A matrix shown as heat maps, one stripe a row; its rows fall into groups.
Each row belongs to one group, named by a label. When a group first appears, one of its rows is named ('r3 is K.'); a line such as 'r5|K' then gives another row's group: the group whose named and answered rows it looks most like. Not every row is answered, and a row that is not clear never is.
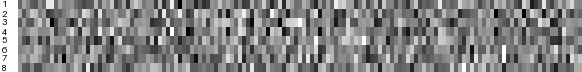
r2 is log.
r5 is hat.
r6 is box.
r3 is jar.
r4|log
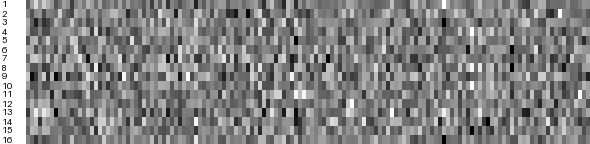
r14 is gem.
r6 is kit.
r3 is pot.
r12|gem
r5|gem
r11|jar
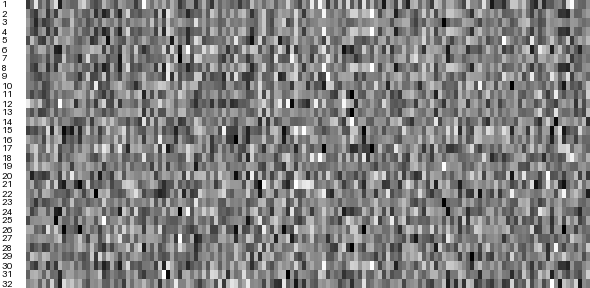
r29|box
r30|hat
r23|pot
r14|gem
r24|log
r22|box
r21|jar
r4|hat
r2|hat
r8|hat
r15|jar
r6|log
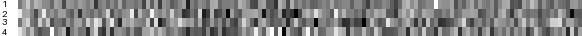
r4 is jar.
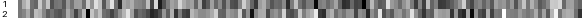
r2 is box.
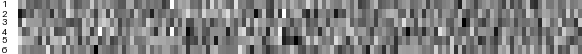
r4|log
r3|box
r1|kit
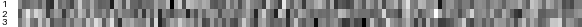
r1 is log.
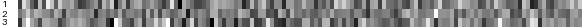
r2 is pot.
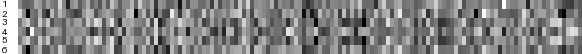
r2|kit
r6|kit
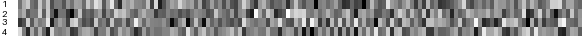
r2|jar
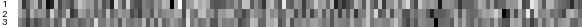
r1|log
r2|kit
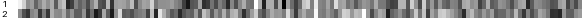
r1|jar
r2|hat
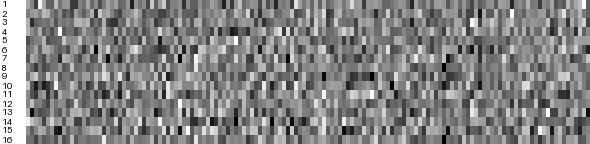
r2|box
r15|log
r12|kit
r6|box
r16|pot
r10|pot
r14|jar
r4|jar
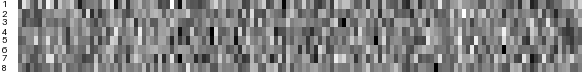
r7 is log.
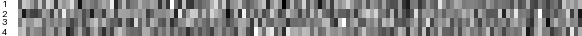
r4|jar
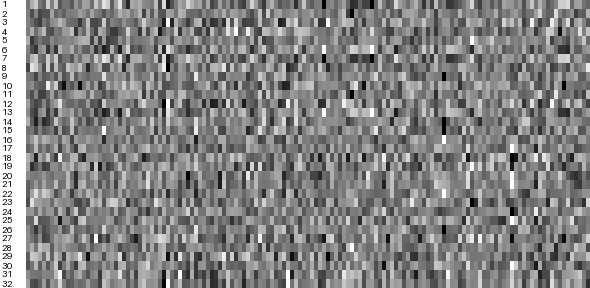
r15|pot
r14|pot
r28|gem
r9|pot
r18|kit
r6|hat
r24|kit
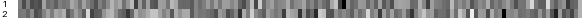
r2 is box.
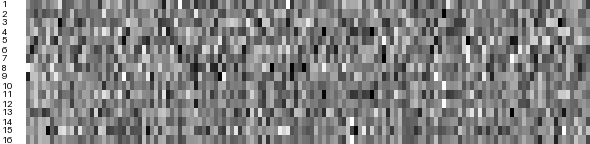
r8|jar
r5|kit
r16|gem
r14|gem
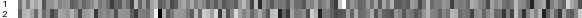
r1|gem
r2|log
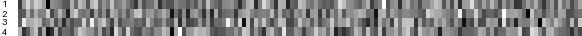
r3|box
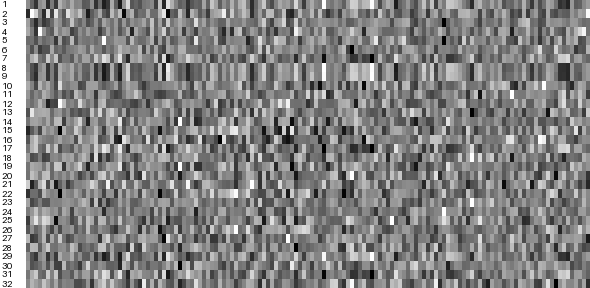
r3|pot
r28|gem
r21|log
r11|box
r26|jar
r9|hat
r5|pot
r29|hat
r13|box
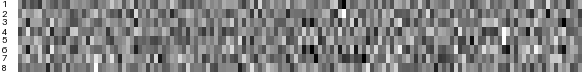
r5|box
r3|kit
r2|gem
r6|kit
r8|pot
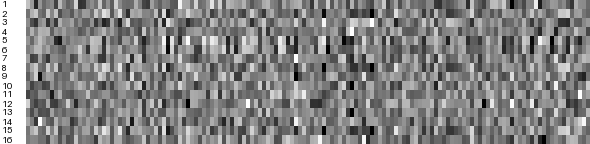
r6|log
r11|jar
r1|kit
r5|log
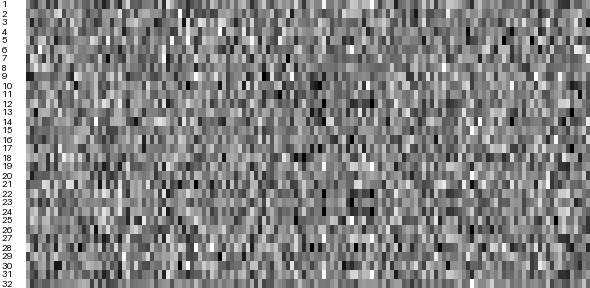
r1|hat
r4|kit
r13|kit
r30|log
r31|hat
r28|kit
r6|gem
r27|hat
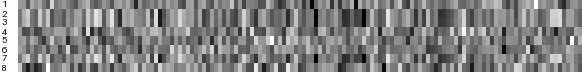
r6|kit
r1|kit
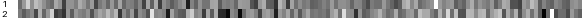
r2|jar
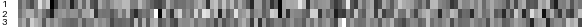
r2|log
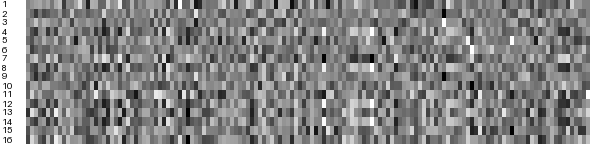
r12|hat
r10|box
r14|hat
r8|hat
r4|hat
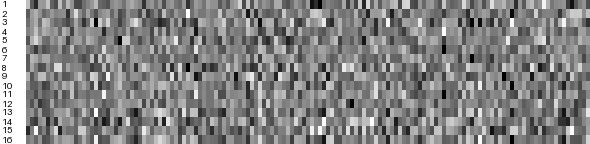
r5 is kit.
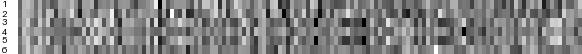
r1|log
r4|box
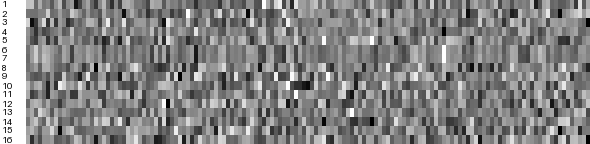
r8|box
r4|pot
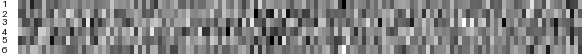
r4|jar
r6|gem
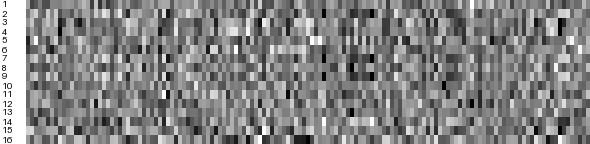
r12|box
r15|jar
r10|pot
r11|log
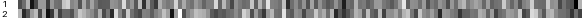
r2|log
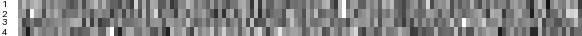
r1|gem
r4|kit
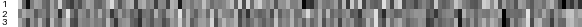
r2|kit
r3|kit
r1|kit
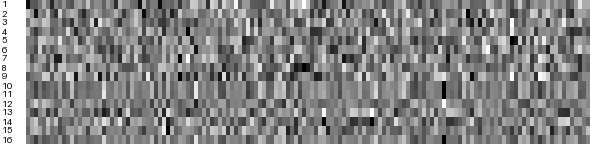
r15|log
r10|pot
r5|kit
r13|hat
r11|pot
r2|kit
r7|log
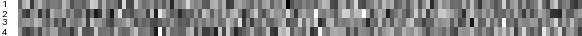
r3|box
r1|gem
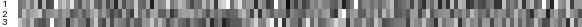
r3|jar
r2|gem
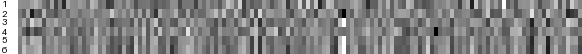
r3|gem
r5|gem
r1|box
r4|pot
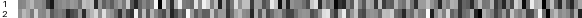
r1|log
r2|gem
